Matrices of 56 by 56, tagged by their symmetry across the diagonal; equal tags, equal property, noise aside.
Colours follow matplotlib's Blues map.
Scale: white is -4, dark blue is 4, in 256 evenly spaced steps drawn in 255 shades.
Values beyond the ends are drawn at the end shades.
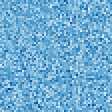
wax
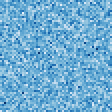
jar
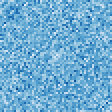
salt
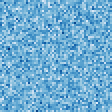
jar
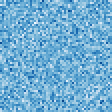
salt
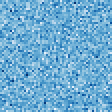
jar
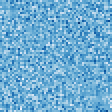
wax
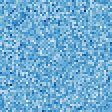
salt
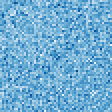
salt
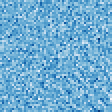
wax
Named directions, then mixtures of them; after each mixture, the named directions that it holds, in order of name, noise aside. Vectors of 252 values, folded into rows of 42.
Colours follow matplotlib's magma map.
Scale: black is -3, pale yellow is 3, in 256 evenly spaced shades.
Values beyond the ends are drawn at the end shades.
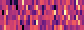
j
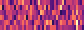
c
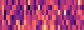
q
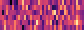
c, j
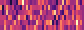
c, j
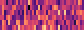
q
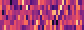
c, j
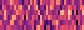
c, q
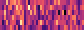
j, q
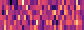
c, j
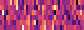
j, q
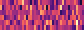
c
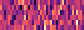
c, q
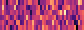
c, q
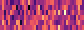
j, q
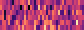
c, q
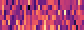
q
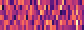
c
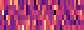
j, q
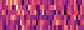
j, q
